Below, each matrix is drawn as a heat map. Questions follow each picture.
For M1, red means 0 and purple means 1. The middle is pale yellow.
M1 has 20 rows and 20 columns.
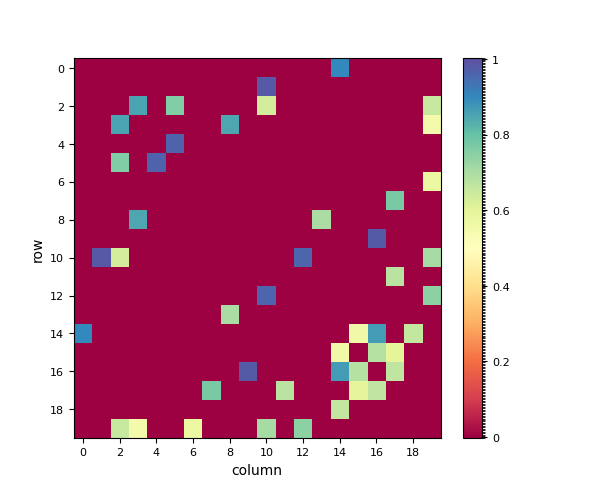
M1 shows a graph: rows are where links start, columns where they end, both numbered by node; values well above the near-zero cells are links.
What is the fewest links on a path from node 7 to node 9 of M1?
3
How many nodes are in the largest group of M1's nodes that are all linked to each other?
3
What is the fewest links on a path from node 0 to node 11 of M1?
4
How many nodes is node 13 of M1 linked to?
1
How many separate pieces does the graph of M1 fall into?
2
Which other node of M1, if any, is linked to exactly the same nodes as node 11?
node 7
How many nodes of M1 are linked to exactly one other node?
9
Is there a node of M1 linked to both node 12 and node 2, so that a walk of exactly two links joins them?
yes
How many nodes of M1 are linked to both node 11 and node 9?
0
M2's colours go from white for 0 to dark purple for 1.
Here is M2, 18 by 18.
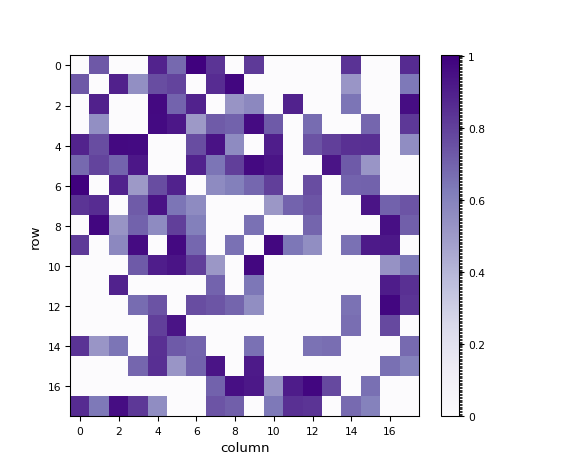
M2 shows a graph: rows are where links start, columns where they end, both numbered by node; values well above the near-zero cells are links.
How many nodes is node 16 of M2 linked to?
8
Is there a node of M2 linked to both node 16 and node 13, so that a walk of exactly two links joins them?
no
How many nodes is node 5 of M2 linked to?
12
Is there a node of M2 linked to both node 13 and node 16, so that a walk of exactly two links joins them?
no
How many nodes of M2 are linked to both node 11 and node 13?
1
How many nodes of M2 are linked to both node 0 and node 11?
3
